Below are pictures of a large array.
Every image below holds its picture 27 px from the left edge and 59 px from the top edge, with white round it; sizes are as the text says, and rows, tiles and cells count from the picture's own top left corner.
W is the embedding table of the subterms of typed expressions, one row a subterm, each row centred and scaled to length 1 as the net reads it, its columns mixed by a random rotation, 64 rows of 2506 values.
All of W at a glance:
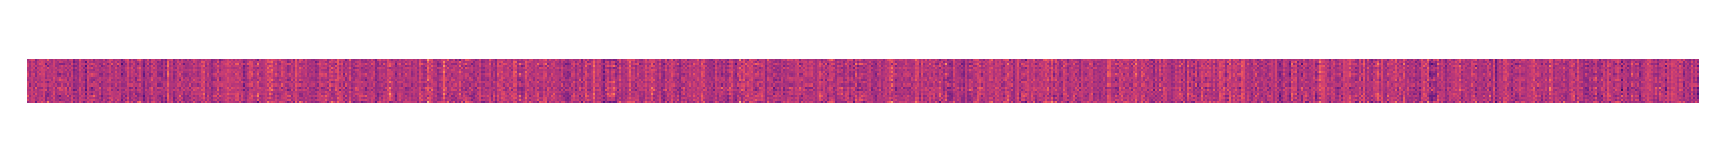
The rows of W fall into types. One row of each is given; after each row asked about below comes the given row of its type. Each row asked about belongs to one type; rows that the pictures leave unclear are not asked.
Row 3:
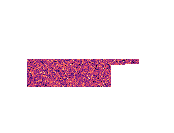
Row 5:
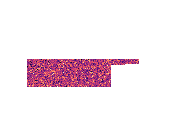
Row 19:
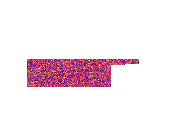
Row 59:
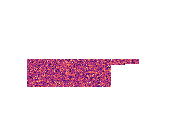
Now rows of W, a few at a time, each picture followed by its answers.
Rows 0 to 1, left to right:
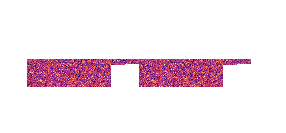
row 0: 3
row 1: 5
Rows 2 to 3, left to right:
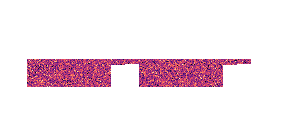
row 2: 5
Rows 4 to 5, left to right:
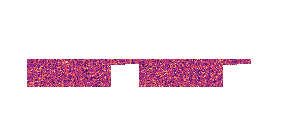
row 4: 59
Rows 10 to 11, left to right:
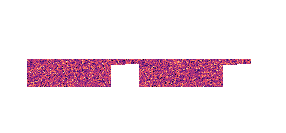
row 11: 19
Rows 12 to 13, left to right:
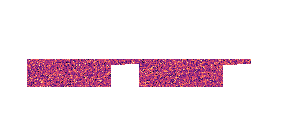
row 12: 5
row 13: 19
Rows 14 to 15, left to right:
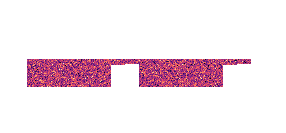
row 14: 5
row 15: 3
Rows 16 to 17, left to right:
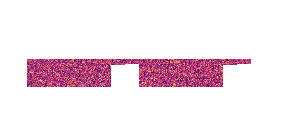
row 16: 3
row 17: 59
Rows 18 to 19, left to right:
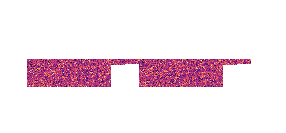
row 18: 5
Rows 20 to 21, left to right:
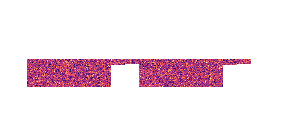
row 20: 59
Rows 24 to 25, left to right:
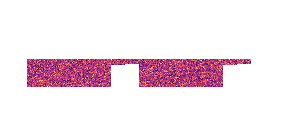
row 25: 19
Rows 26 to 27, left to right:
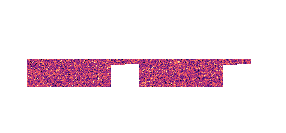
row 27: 59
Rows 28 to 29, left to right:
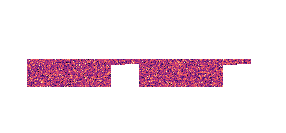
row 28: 5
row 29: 59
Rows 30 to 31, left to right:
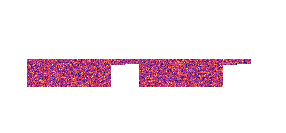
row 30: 5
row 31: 59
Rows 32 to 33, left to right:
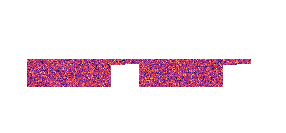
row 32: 3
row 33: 59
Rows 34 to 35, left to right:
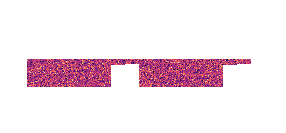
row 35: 19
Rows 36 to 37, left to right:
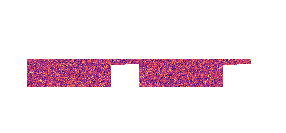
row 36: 3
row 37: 19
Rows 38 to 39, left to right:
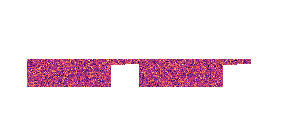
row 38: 19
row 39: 3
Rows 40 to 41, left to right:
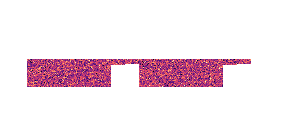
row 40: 19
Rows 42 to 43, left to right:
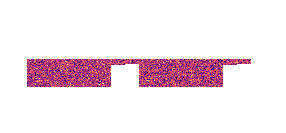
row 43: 59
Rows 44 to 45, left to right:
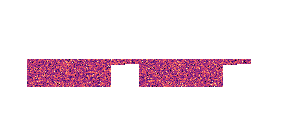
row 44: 59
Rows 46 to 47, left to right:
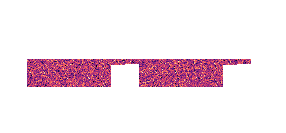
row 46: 3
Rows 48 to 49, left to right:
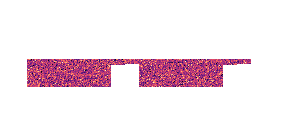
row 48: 19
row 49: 5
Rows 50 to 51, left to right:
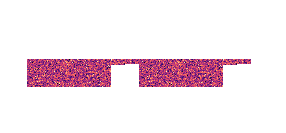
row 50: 59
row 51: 59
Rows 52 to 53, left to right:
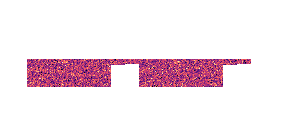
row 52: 59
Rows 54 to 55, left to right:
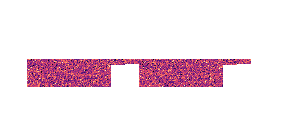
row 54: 19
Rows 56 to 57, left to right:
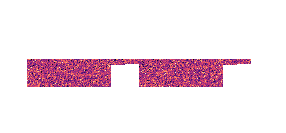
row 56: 19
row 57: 5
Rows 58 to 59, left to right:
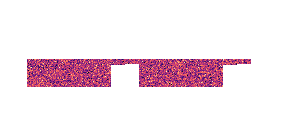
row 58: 5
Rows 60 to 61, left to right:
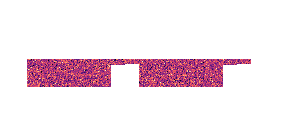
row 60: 19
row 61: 59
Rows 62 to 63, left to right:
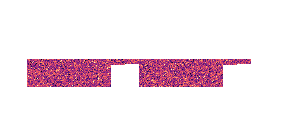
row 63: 5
